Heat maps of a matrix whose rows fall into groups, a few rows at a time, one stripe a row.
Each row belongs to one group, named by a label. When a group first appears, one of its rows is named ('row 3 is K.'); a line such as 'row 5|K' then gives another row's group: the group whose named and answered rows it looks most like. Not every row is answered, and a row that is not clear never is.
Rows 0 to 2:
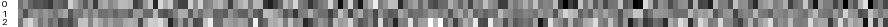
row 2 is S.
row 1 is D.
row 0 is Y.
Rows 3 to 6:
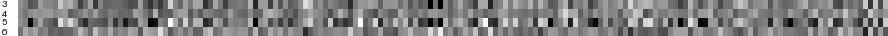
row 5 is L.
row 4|D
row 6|S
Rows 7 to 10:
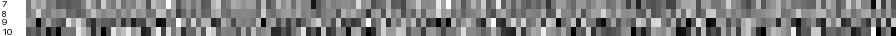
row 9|L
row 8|S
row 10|Y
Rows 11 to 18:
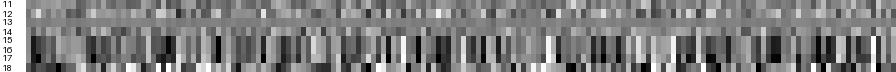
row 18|Y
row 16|L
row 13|S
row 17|L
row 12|S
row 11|D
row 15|L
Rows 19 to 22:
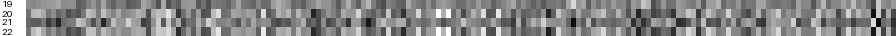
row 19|D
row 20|S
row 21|Y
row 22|S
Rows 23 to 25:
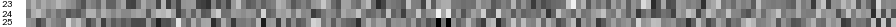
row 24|S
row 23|D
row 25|L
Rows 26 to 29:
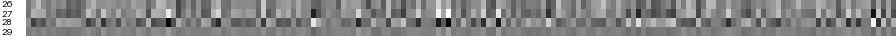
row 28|L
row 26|S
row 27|S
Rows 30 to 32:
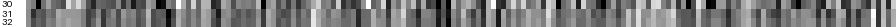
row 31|L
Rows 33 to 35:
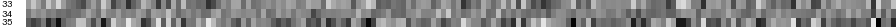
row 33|D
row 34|S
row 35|Y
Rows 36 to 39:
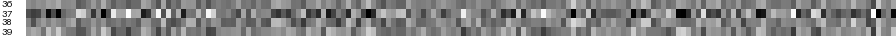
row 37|Y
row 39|D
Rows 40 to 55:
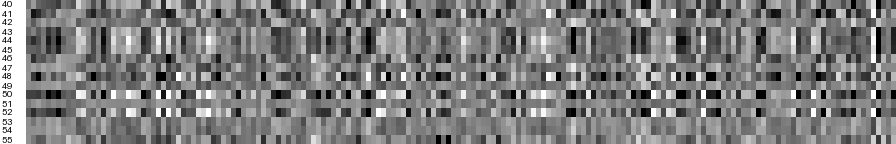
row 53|D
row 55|L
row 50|Y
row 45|Y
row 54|D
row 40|Y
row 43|Y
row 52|Y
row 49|D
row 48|L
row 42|D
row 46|L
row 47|D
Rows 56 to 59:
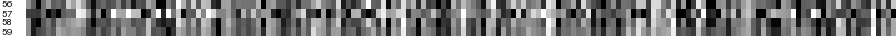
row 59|L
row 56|L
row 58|L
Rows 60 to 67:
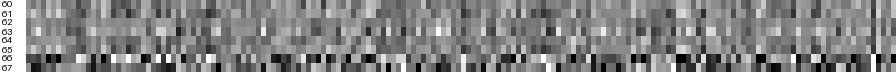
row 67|L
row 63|S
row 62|S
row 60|D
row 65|D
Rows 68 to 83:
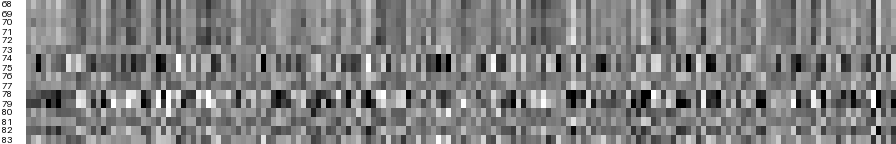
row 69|D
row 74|L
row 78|Y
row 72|D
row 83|S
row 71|D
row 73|S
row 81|D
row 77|D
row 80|S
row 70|D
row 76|D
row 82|Y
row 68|D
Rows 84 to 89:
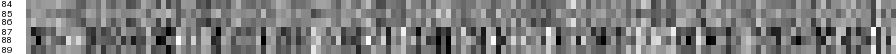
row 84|D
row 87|L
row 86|D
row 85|S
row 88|L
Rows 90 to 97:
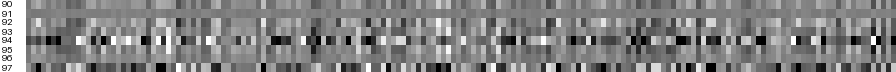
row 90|S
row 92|S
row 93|S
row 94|Y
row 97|L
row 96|S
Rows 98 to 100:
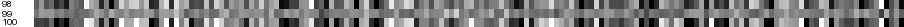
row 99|S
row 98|Y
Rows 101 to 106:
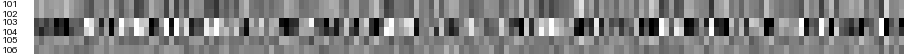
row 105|D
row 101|D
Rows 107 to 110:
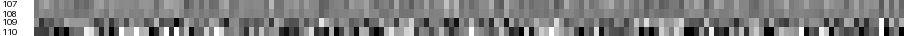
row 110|Y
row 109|L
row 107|S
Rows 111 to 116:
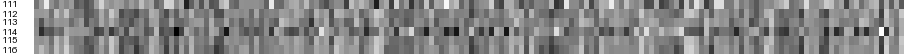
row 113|D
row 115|D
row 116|D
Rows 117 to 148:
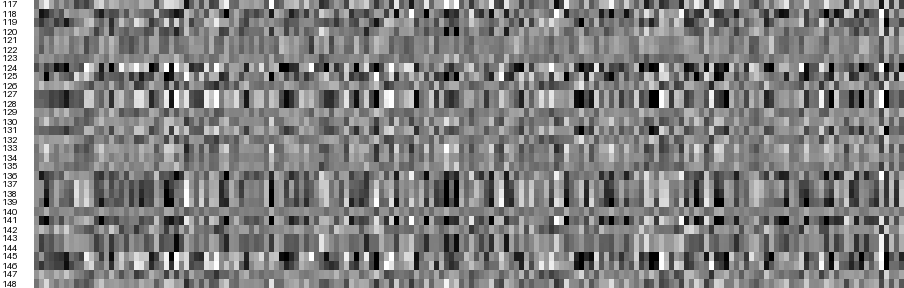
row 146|Y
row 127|Y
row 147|D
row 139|L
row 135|S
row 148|S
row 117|S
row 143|L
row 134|S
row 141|L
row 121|D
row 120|L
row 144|L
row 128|Y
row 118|L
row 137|L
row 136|L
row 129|D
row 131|Y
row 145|Y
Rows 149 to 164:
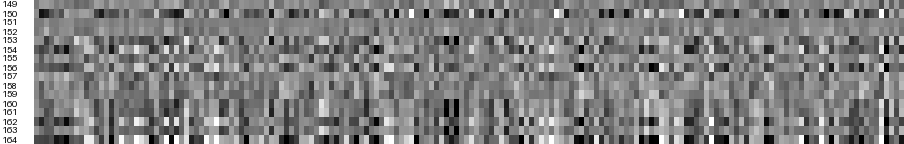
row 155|D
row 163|L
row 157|D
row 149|S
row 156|Y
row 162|Y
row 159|D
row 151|S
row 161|L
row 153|L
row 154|Y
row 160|L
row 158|D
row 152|S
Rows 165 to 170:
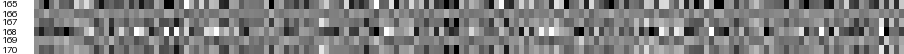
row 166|S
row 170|L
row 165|L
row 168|Y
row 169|D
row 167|L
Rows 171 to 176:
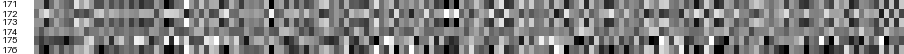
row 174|D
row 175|Y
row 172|S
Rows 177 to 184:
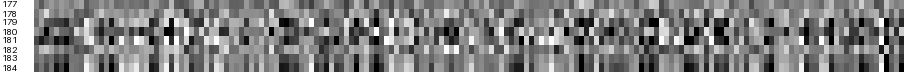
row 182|S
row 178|S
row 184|Y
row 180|L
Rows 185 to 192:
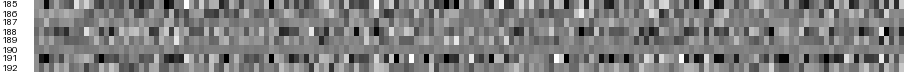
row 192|D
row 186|D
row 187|S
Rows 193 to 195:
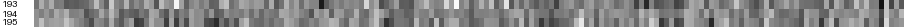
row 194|D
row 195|D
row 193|S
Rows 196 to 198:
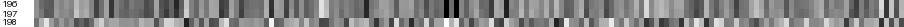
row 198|S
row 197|L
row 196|L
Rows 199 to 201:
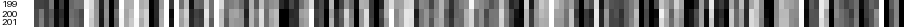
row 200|Y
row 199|Y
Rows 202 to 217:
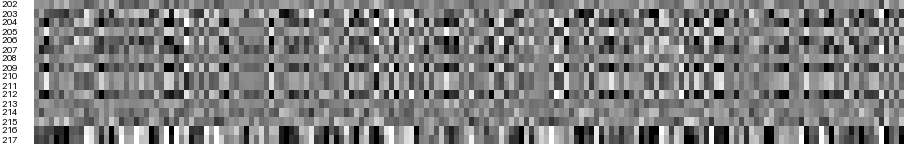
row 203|Y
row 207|L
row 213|S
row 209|L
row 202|D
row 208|S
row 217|Y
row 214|D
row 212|L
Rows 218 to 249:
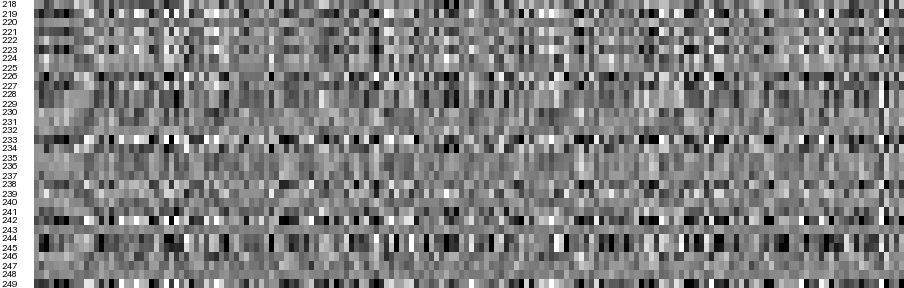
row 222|S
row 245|L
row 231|D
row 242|Y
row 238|Y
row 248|S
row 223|Y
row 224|S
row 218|L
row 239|S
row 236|D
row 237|D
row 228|L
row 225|S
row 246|D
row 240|D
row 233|Y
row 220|D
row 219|Y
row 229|L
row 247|D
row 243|S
